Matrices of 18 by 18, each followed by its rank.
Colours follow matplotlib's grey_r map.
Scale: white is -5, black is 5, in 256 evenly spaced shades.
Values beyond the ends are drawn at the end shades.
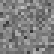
full rank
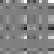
one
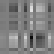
one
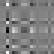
one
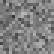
full rank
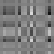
one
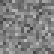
full rank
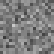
full rank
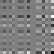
one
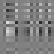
one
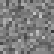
full rank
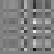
one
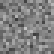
full rank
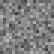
full rank
